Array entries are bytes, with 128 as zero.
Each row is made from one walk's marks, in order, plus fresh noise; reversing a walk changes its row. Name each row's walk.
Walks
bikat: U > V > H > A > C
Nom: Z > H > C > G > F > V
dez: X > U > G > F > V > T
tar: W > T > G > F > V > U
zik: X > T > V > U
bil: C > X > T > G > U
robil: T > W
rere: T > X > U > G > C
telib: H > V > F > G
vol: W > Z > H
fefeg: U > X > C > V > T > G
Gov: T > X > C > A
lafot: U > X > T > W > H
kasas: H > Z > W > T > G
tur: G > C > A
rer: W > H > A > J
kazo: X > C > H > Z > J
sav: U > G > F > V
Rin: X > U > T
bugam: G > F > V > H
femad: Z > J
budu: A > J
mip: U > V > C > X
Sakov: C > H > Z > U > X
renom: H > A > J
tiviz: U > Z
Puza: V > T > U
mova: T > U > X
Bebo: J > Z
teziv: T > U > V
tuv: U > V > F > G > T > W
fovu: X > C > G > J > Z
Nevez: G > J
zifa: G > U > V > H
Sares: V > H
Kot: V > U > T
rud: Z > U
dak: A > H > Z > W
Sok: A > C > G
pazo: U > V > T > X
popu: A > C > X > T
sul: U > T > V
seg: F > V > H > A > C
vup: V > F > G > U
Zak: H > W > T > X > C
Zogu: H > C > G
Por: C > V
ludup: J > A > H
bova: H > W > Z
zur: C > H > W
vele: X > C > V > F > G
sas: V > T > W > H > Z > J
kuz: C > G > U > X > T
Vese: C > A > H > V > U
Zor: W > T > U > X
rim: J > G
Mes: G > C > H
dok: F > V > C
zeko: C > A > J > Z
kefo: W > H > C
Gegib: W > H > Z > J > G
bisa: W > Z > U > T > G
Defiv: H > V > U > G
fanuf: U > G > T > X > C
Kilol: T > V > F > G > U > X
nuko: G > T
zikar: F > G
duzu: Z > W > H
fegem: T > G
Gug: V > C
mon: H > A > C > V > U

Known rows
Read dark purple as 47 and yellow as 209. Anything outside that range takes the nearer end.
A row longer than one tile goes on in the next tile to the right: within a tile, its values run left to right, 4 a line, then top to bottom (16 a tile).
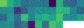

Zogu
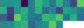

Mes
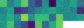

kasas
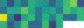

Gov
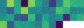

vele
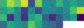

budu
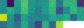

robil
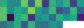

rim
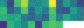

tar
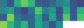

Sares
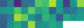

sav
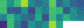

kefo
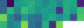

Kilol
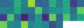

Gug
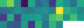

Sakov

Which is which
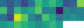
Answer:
zifa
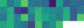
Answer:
Defiv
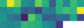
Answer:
popu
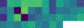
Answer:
seg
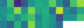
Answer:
fefeg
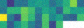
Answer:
rere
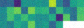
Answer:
pazo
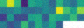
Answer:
Vese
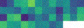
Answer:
vup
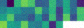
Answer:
sas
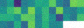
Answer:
lafot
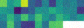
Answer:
bova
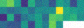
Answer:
zur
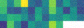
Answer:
Gegib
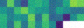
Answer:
dez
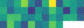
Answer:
bisa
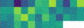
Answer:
fanuf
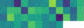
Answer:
bikat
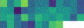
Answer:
Zak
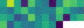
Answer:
kazo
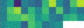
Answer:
tiviz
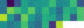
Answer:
teziv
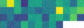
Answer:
zeko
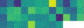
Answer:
tuv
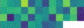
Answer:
Bebo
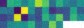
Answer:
zikar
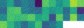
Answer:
rud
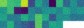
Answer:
renom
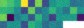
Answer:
ludup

